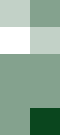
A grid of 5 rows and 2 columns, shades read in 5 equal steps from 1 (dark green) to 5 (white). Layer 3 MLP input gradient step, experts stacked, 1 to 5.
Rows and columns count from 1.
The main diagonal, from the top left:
4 4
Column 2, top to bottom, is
3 4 3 3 1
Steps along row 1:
down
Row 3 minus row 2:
-2 -1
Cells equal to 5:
1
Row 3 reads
3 3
